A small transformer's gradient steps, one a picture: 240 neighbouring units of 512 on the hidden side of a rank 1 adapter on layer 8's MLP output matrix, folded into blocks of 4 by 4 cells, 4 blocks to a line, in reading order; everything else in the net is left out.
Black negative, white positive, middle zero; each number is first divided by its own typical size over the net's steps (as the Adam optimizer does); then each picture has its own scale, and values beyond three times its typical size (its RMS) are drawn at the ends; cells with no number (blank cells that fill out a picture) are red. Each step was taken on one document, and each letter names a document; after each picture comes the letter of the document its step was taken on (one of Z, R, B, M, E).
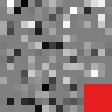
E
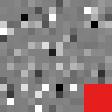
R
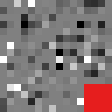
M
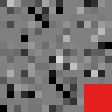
M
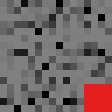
E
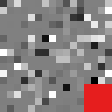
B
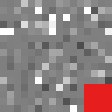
R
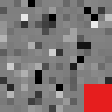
R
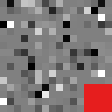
E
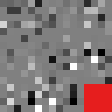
E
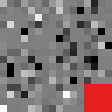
M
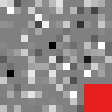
M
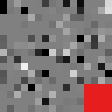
B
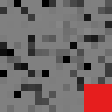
B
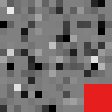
M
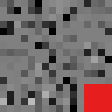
E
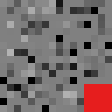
M
